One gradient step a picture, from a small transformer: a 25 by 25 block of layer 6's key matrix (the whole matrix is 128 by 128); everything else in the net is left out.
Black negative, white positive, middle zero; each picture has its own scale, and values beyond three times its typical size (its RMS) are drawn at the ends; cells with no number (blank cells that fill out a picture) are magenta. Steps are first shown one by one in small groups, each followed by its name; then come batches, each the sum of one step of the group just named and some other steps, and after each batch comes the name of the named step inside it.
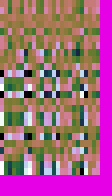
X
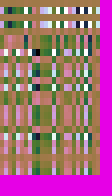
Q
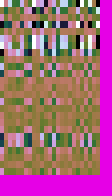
Q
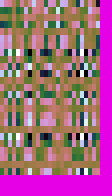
Q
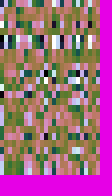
X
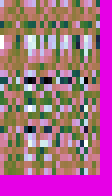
X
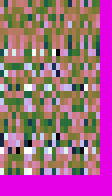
X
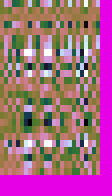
Q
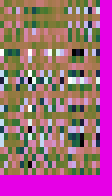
Q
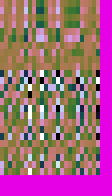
X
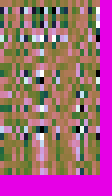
X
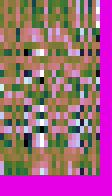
X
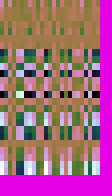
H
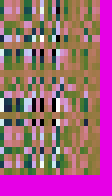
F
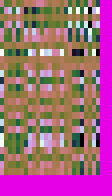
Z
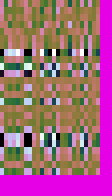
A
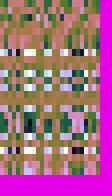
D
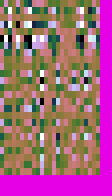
F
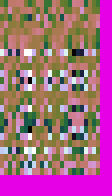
D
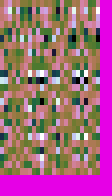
F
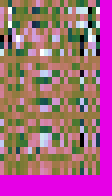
Z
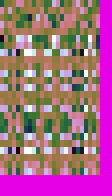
D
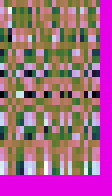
H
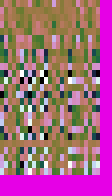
H
